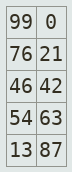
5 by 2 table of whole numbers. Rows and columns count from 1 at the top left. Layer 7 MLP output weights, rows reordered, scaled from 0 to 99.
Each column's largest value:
99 87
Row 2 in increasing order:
21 76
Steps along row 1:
down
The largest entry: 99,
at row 1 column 1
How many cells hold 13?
1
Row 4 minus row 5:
41 -24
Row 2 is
76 21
